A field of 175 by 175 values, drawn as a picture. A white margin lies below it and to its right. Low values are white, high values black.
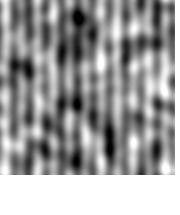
Slope: none. Lone odd cells: none. Stripes: upright, repeating 11 times. Histogram: bell-shaped.
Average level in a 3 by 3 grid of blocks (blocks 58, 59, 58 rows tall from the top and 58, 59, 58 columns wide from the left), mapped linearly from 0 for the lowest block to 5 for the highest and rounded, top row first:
2 5 4
2 3 0
2 4 2
